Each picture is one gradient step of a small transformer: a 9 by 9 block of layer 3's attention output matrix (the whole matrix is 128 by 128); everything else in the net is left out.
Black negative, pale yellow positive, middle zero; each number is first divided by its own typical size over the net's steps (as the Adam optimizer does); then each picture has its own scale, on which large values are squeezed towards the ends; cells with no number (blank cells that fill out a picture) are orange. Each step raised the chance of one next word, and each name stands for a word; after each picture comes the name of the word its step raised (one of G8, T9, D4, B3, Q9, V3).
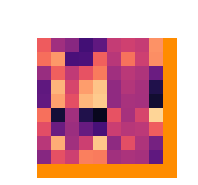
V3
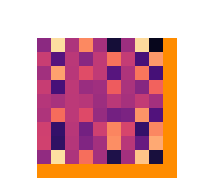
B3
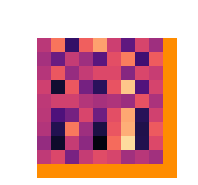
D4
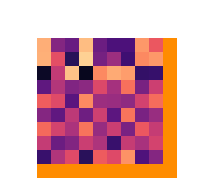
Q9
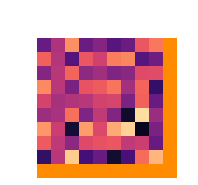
B3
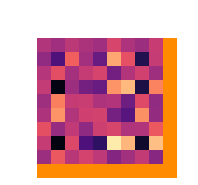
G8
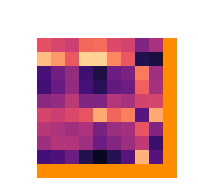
V3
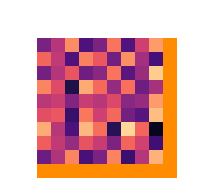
B3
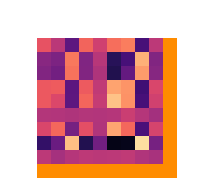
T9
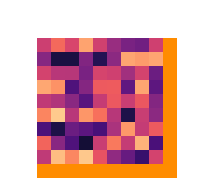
B3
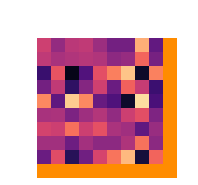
Q9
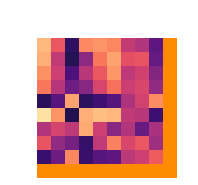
V3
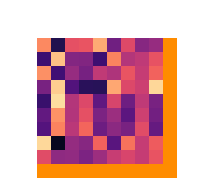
G8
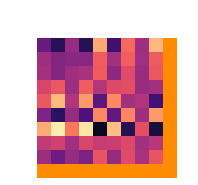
V3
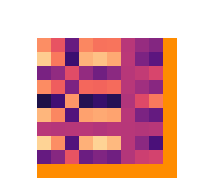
V3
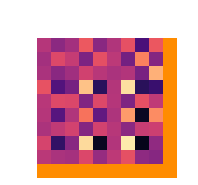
G8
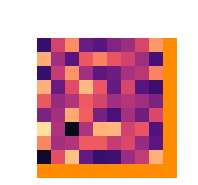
B3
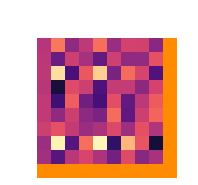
G8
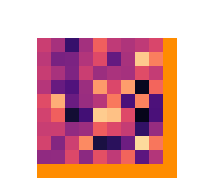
T9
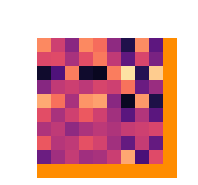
Q9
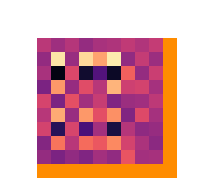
G8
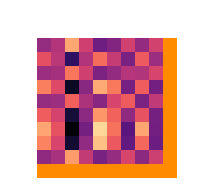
D4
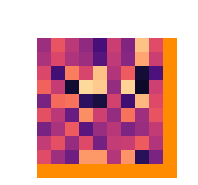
Q9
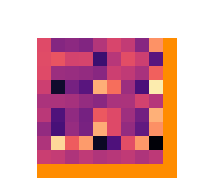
T9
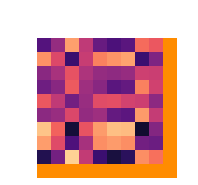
B3
